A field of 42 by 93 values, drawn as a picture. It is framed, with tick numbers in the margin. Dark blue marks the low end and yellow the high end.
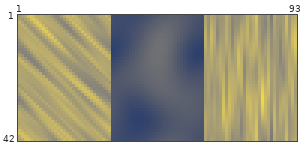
It is made of 1 by 3 panels. Panel 1,1: high, slanting down to the right. Panel 1,2: low, smooth. Panel 1,3: high, streaked downward.
